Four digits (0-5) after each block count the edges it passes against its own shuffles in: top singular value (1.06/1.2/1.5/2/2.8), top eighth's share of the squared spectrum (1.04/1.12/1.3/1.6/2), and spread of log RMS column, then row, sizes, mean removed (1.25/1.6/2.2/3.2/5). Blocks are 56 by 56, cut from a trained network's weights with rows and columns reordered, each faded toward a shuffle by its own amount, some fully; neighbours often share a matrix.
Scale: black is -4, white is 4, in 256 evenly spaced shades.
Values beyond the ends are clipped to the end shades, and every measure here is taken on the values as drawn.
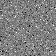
0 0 0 0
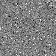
1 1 0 0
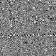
3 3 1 2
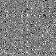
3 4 2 2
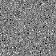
2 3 2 1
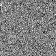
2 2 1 0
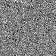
0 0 0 0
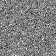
0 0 0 0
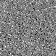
0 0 0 0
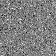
1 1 0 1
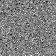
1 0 0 0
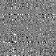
3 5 3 3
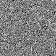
0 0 0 0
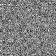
2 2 0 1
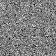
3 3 0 1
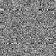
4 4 0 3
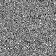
2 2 0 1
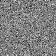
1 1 0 0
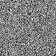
1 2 0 0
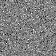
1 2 0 1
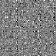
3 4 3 2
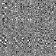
3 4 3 2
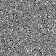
1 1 0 1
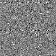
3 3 1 1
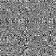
3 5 2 2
